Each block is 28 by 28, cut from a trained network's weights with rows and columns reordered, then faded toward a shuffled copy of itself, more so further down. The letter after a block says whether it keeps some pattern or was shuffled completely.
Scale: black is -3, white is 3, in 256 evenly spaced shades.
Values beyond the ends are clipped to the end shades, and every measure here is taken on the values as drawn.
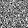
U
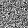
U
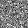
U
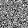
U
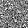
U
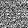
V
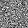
U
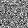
U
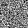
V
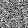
U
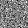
U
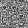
V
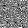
V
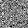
V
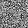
U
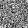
V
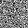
U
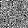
V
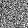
U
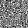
U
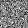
U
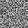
V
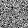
U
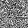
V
